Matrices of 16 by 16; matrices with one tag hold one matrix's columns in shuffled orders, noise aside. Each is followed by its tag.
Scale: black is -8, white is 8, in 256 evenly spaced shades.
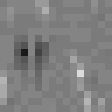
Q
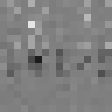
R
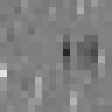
Q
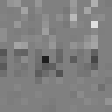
R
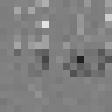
R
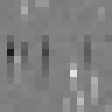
Q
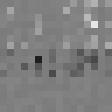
R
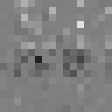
R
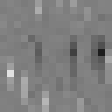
Q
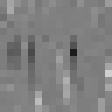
Q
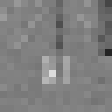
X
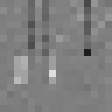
X
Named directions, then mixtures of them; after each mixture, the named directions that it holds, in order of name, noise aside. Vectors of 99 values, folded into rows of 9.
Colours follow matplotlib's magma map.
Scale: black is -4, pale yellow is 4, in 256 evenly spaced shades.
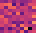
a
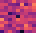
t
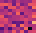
a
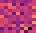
a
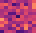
a, t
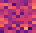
a, t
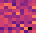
a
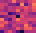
t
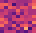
a, t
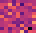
a, t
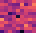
t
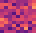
a, t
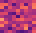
a, t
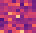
t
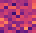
a, t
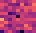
t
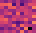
a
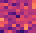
a, t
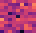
t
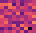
a
